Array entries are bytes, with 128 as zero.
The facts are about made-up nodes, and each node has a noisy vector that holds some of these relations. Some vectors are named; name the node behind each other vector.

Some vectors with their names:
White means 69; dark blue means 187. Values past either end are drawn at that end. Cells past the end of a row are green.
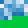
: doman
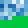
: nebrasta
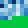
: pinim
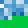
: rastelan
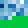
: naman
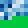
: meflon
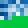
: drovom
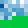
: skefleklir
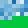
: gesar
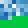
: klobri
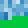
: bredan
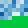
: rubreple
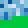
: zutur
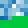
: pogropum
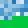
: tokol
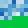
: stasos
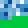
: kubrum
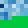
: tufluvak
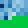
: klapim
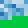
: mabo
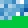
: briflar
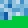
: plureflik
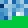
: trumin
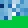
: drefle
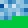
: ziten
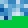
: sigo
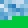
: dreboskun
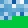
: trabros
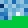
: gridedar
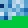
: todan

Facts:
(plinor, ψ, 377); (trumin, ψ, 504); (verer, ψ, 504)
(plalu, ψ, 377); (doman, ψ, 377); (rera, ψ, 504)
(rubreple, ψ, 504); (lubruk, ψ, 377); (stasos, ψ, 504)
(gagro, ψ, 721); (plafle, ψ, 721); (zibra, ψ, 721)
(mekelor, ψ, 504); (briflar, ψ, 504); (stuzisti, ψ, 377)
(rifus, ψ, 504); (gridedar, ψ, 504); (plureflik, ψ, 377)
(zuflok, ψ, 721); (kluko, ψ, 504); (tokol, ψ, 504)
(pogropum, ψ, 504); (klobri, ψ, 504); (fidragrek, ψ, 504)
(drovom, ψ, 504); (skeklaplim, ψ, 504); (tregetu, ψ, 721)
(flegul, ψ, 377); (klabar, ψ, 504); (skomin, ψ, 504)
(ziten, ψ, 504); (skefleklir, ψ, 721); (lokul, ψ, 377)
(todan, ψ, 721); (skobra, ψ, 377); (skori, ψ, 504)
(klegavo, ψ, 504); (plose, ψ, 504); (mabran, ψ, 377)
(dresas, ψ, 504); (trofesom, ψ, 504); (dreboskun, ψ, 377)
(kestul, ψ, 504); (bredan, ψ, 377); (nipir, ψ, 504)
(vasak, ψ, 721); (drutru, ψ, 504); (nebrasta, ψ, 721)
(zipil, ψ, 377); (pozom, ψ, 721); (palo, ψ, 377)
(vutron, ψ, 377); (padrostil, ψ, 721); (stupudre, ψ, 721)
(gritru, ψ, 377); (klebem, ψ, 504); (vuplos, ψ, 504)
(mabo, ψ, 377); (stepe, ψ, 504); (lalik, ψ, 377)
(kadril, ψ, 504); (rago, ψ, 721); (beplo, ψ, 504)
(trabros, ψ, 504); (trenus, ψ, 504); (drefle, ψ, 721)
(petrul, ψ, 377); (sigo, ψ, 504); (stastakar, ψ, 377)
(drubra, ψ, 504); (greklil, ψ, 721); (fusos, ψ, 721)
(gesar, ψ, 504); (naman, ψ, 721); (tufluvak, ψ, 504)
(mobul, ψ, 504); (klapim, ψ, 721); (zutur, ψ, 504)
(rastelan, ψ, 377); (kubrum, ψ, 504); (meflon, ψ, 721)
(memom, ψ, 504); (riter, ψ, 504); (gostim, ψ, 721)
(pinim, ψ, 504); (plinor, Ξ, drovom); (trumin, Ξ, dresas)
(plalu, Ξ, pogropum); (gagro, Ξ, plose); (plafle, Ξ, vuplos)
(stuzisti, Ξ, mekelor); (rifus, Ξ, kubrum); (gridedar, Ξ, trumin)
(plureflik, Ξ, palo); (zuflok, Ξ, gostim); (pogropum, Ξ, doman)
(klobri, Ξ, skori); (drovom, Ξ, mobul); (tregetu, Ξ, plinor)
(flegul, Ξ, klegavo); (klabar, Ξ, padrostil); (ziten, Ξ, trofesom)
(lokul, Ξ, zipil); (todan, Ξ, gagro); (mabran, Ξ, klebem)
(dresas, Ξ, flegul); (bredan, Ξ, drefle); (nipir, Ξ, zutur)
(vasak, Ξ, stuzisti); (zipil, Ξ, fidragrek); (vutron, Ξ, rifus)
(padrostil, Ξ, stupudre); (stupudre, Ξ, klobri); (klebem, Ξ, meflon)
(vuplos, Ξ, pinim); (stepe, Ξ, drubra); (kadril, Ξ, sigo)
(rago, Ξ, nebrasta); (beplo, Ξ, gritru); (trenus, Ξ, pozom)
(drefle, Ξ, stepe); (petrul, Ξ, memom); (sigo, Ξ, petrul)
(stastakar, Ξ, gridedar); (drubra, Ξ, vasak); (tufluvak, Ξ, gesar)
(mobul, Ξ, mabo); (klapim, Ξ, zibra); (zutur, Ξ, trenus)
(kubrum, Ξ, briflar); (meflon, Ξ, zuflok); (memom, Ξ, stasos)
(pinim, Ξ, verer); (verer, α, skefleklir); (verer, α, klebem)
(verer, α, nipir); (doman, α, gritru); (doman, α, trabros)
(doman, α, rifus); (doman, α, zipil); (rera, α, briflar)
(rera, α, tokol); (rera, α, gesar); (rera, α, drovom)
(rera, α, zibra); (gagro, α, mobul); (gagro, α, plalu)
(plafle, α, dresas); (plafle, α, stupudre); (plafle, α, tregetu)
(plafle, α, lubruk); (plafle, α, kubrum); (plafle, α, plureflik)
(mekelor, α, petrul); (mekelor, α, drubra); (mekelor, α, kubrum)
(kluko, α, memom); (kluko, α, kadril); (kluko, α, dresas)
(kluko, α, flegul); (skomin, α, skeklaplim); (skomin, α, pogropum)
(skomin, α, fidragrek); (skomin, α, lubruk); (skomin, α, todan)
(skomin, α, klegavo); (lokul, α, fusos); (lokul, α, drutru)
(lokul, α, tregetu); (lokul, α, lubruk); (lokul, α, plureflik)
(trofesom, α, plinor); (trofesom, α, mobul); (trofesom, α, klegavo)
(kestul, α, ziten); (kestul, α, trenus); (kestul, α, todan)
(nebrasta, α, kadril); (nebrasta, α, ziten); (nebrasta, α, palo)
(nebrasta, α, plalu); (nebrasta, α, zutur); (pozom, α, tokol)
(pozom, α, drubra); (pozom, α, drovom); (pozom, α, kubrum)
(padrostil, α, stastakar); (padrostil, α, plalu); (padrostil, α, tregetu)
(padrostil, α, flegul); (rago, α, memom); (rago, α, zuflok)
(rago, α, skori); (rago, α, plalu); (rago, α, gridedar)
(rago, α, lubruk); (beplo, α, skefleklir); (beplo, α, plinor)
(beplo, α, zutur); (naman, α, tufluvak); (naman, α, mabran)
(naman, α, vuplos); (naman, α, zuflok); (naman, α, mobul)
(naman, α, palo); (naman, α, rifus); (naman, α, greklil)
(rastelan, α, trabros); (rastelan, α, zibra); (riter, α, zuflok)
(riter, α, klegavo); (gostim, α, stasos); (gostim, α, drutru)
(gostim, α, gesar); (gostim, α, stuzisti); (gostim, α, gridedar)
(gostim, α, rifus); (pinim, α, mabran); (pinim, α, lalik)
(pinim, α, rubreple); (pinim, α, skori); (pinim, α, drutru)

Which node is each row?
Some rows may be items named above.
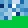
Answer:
vasak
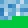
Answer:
kluko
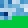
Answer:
plinor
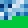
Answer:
meflon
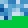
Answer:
sigo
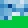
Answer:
fusos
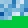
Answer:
rubreple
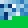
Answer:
stupudre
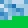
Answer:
mabo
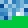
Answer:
dresas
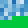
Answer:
rera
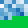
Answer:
gritru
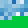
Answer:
gesar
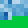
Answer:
vutron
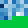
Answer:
trumin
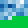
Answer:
gostim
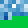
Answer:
zipil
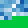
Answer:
drubra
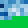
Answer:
mobul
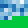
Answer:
pozom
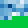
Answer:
fusos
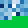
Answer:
vasak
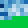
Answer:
mobul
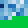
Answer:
naman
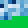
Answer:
vuplos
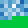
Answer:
stepe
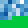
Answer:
rifus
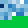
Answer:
greklil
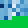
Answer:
drefle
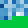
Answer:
trumin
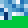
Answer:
petrul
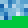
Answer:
kadril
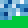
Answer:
kubrum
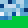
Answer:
trenus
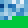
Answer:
nebrasta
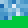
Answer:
klabar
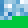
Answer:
verer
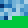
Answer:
plafle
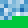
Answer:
mekelor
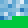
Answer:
skomin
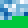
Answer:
klebem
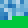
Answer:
lokul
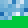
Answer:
drutru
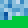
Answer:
plureflik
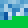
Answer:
flegul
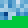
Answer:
mabran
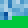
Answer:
plalu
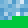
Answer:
plose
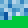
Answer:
stastakar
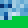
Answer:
tregetu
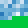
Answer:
skori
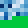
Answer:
zuflok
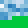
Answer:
lubruk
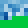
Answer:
flegul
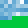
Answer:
klegavo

